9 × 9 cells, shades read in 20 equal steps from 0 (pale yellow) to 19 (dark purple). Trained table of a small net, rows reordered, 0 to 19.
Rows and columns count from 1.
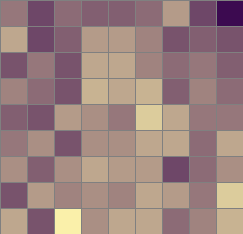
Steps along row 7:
up down down up same up down down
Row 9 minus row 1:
-4 -1 -11 -4 -6 -5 4 -5 -14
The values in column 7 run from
6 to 14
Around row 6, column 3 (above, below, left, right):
7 8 8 8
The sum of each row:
110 93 90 81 79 76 81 72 64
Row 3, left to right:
13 10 13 6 6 9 11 10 12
